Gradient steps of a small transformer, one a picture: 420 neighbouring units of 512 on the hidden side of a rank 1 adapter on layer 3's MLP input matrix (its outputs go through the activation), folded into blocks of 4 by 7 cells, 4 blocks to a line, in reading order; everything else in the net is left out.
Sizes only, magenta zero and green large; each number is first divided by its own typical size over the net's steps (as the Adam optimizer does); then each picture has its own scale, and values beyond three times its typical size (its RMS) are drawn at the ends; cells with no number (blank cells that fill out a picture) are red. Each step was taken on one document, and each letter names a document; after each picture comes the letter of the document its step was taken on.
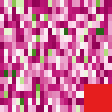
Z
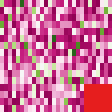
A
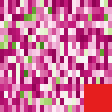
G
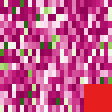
A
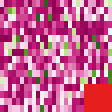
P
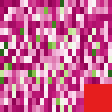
P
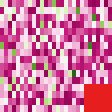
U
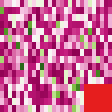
Z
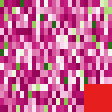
A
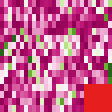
P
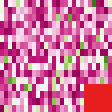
Z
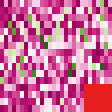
U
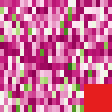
Z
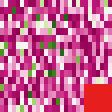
A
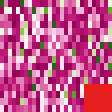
A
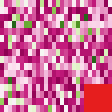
Z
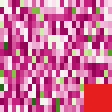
G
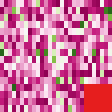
G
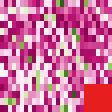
G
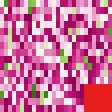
U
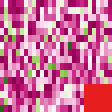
G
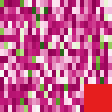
A
